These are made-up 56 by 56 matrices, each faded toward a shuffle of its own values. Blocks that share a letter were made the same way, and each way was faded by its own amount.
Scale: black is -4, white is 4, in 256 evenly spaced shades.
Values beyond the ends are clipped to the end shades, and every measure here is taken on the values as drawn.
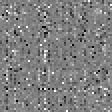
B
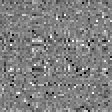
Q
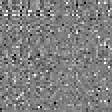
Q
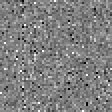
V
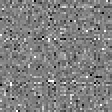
Q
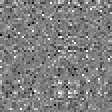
Q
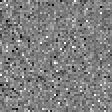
V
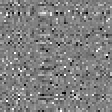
Q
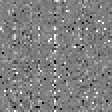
B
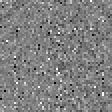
V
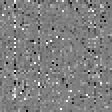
B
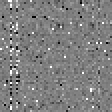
B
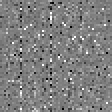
B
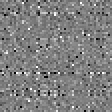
Q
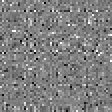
Q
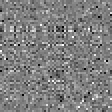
Q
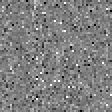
V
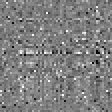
Q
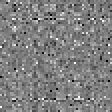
Q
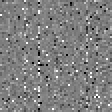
B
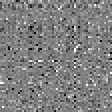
Q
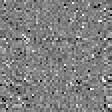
Q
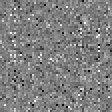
V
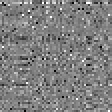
Q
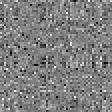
Q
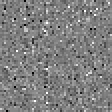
V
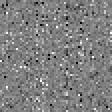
V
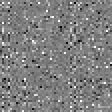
B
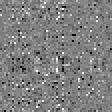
B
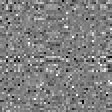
Q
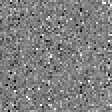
V
